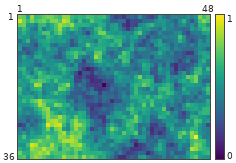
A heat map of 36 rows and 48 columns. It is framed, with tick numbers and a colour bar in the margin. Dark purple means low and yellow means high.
The field is mottled with small blotches. The values follow a bell shape. The centre is the ninth with the lowest average. The ninth with the highest average is the bottom left. On average the colour sits 50% of the way up the scale. No row or column stands out.
